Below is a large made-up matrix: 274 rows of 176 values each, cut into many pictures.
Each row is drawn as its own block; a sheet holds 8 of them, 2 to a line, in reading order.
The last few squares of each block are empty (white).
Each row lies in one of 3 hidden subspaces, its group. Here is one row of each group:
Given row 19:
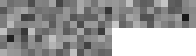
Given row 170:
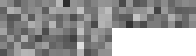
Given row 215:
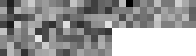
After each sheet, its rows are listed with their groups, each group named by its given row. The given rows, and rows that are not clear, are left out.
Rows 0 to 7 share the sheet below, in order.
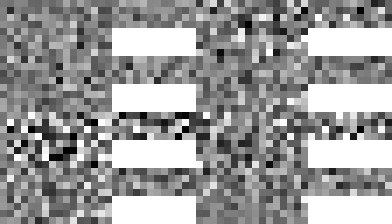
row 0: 170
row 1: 170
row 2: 19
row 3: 170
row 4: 170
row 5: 19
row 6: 170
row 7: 19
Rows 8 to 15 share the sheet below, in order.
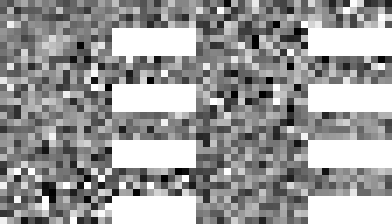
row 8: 19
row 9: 215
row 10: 19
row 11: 170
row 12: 170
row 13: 215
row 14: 170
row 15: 215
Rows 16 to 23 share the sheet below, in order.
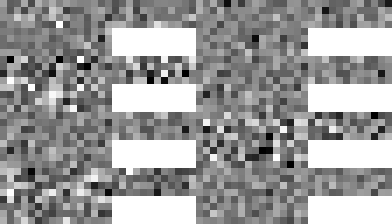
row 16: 19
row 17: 215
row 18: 19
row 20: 19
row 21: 170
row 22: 215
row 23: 170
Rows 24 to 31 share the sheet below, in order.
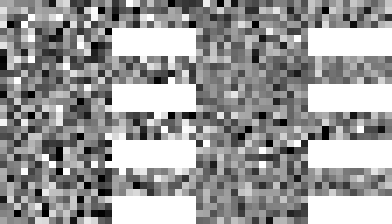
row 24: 19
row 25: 19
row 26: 19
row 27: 170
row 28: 215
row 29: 19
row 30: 170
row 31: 170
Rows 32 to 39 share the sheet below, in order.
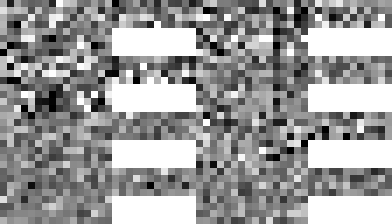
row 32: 19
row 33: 170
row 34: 19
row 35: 170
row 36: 215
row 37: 19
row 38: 19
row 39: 170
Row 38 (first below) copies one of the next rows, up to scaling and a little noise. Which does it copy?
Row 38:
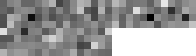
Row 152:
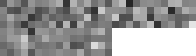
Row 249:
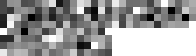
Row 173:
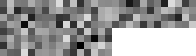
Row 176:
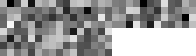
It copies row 249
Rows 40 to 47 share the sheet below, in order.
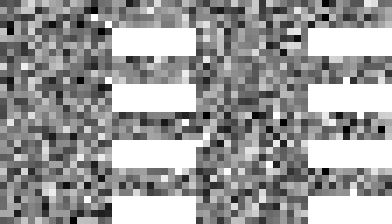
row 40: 215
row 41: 19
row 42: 215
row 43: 19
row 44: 170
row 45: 19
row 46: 170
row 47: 215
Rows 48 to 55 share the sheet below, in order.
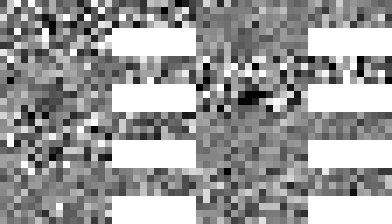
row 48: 170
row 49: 19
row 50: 19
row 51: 19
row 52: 215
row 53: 215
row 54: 215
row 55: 215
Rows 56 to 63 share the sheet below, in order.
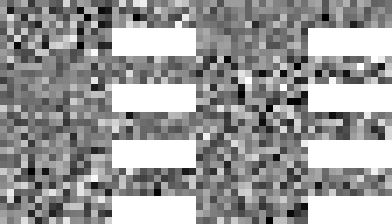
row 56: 170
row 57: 19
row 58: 19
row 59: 170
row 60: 19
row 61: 19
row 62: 215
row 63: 170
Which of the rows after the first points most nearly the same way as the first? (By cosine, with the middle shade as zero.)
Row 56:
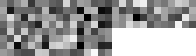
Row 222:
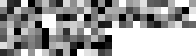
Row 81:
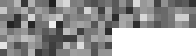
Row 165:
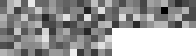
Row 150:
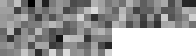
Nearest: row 222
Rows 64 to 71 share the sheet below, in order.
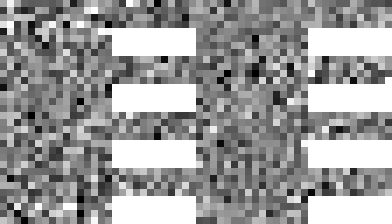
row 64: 215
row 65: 215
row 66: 19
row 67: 19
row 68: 215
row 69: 19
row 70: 170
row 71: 19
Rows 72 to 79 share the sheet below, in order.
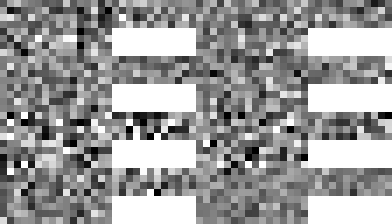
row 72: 170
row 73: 170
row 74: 170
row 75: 19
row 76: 19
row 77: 215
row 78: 19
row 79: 215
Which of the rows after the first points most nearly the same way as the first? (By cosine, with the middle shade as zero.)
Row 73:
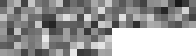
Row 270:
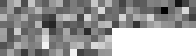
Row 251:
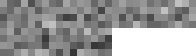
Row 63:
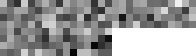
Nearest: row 270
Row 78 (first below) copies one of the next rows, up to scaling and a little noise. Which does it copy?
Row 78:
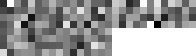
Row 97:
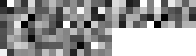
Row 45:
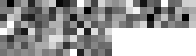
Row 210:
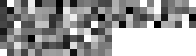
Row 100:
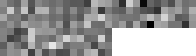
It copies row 97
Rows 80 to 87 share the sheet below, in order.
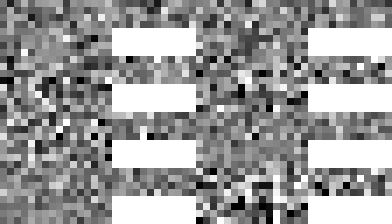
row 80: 19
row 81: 19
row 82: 215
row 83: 170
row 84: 19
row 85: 19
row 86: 19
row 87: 170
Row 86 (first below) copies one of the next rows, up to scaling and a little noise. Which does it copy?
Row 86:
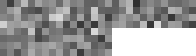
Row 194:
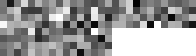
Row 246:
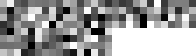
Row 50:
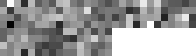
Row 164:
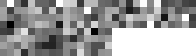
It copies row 194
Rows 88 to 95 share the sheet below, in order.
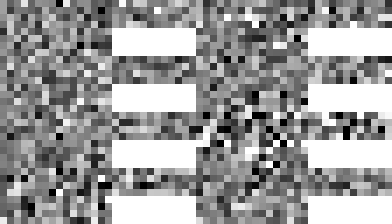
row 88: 170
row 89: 19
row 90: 170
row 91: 215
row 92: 19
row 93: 19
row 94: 19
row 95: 19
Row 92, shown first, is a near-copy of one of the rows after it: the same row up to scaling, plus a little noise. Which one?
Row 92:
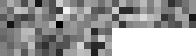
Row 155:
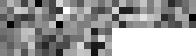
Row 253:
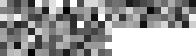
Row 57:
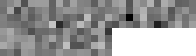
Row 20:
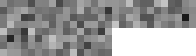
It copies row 155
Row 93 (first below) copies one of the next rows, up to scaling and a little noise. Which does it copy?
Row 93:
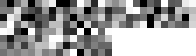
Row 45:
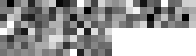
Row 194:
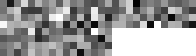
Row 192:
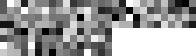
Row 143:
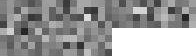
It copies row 45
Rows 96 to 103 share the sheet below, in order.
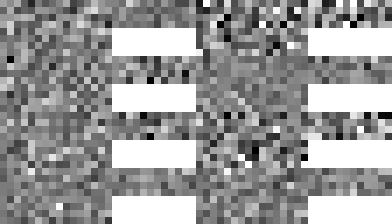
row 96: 215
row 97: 19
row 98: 19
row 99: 215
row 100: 19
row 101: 215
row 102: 215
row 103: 215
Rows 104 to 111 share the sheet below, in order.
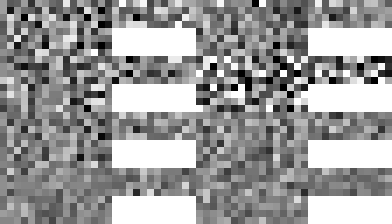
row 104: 170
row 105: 170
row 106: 19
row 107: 170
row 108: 170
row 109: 170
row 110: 19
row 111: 215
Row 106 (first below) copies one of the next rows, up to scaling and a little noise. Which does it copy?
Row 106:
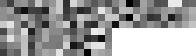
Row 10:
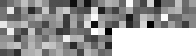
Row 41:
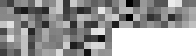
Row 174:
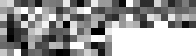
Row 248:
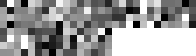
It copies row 41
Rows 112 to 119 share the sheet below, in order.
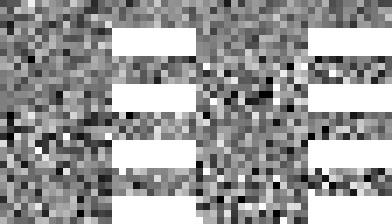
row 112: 215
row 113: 215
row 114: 215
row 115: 170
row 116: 215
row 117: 19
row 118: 170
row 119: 19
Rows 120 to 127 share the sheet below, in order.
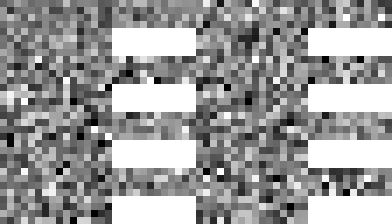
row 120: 170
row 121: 19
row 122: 19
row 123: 19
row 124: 215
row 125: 215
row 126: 170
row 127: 19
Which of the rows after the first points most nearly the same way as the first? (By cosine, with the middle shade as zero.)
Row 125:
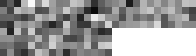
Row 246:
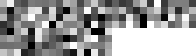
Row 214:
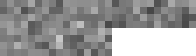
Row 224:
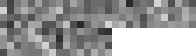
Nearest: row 224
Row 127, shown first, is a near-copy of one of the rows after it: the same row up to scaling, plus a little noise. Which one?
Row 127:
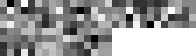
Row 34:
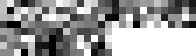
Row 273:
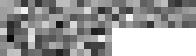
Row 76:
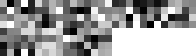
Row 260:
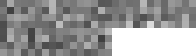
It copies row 76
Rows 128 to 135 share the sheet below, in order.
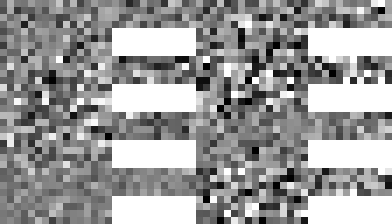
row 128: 19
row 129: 170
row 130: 170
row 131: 19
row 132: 215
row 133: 215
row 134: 215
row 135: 215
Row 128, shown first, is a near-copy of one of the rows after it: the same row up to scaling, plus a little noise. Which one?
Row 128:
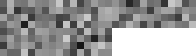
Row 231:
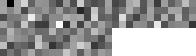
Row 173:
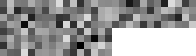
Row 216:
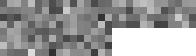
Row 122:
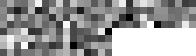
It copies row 173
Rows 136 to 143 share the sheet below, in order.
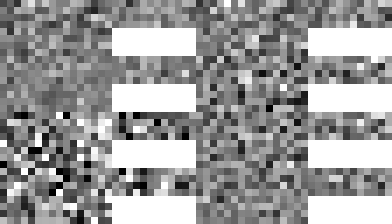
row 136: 215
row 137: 215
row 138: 19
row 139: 170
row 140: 170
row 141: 170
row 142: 19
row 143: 19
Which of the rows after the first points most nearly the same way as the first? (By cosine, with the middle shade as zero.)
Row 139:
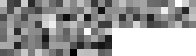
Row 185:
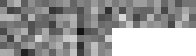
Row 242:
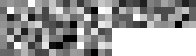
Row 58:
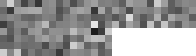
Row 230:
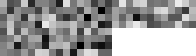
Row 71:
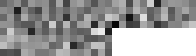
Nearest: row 230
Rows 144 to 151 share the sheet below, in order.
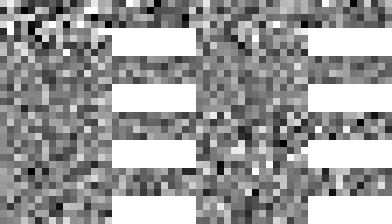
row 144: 215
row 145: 215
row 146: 170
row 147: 170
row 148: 170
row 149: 170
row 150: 215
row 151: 19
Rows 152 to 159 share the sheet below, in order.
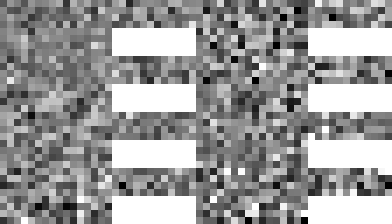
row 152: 19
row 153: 170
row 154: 19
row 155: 19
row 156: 215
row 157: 19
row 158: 170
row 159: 215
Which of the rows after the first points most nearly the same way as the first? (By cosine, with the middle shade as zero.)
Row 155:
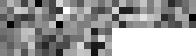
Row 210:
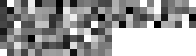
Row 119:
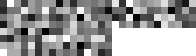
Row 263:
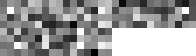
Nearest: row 210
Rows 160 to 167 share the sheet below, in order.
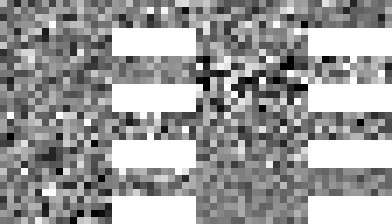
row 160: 170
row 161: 215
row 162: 215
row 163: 215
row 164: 19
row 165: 170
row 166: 170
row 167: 170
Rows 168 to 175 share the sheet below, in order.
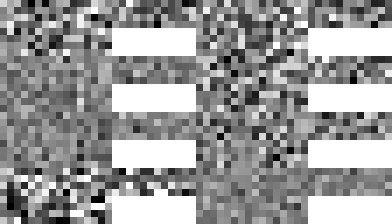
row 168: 215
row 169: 170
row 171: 215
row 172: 170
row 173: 19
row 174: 19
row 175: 19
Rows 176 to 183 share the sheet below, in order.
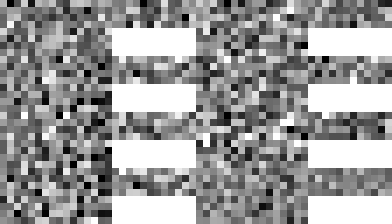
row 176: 19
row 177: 215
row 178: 170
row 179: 215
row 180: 170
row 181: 215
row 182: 170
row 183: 170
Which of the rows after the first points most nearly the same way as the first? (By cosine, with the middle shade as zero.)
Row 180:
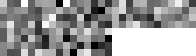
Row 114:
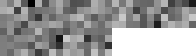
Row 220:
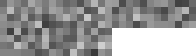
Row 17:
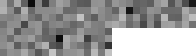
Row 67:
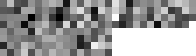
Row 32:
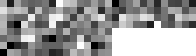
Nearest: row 67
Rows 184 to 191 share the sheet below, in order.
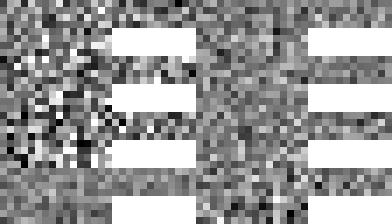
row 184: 170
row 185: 170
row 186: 215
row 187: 215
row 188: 170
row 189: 170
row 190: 170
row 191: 170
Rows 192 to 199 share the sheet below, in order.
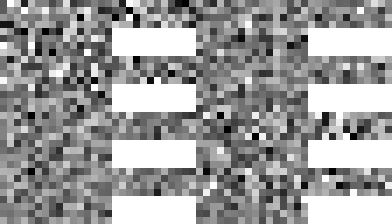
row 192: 19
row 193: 170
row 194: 19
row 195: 170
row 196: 215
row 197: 19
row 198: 215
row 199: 19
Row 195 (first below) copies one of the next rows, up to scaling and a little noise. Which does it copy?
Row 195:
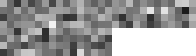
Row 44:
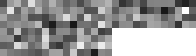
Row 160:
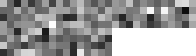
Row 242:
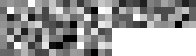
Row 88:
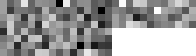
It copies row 160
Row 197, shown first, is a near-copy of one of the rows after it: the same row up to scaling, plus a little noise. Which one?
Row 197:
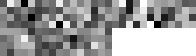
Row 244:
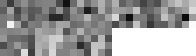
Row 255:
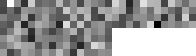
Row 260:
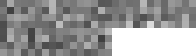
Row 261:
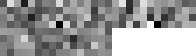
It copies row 261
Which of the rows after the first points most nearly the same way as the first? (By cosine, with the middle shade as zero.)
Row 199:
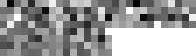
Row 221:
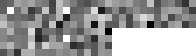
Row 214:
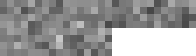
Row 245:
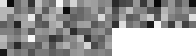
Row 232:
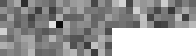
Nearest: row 245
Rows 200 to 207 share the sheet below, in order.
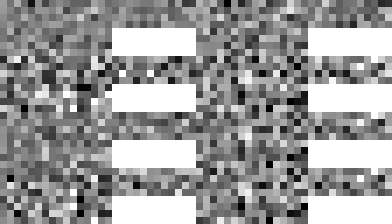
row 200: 215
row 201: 215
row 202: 170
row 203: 170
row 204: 170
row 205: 170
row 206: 170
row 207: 170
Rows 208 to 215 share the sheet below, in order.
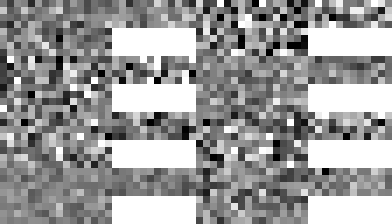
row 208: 215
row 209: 170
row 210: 19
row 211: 170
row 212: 215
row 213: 170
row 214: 215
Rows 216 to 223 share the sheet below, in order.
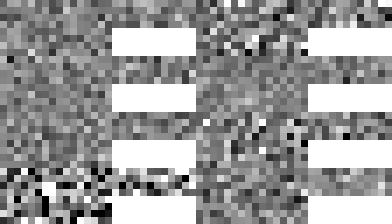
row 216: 19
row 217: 215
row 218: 19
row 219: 19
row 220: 170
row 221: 19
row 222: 170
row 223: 215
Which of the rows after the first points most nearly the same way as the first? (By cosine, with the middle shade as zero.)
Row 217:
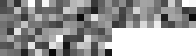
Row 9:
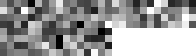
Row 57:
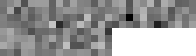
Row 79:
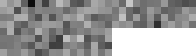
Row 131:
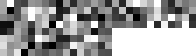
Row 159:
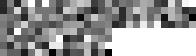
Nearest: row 159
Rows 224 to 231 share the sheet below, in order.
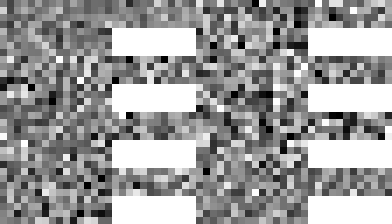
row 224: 215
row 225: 170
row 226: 19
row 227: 170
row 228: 19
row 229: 19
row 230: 170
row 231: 19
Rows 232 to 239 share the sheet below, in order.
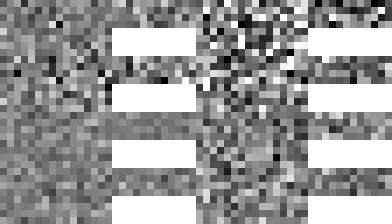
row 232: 19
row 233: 170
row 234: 19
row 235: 215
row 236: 215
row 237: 170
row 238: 170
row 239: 215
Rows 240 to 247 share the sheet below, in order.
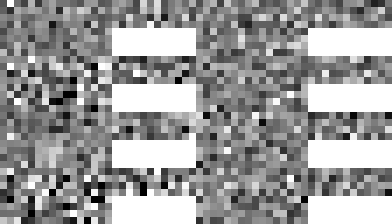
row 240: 19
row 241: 170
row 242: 170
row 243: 19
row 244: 19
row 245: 19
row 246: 19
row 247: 19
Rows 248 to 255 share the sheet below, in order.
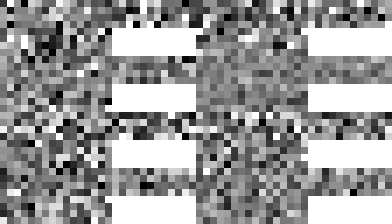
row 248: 19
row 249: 19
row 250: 215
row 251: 170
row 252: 19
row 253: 19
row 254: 19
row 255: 19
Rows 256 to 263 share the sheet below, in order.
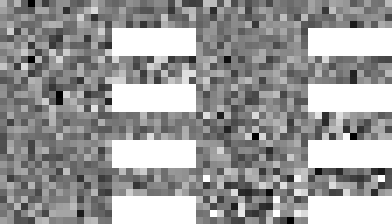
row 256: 215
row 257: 19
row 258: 215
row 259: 215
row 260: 19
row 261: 19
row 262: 170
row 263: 170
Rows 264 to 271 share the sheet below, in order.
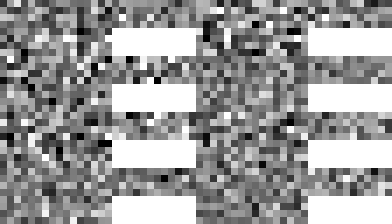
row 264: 170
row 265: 19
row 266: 19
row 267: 170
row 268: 215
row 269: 215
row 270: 170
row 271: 215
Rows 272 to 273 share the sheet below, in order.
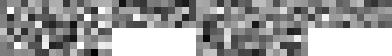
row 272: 170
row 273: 19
